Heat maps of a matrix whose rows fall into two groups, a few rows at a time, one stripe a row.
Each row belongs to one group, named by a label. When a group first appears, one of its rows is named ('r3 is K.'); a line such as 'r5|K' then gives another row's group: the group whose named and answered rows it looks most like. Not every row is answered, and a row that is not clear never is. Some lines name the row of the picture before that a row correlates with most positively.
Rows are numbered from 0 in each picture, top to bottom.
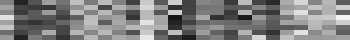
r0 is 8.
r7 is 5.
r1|5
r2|8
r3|5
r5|5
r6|8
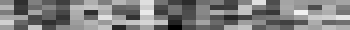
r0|5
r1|8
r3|5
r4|5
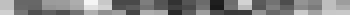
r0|8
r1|8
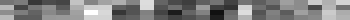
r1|8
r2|8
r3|8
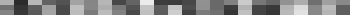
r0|8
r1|8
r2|8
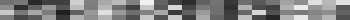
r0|5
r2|5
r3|8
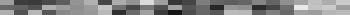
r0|5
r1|8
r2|8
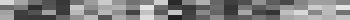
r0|5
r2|8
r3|5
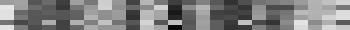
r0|5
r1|5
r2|5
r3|5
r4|8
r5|5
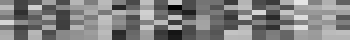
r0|8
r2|5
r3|8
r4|5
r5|8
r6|8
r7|8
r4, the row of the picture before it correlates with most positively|1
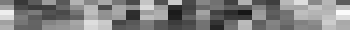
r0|8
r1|5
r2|5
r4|8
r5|8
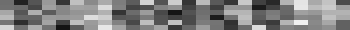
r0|8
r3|8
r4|8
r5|5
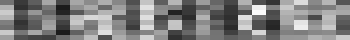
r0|8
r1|5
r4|8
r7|5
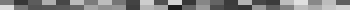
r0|8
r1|5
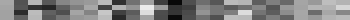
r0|8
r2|8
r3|8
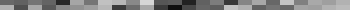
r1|8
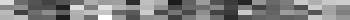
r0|5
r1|5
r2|8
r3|5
